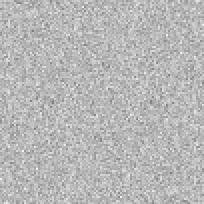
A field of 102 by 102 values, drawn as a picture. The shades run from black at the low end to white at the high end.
Overall the values sit about 70% of the way up the scale. No overall slope runs across the table. The grain is fine, like static. No regular stripes run through it. A half turn leaves it unchanged.
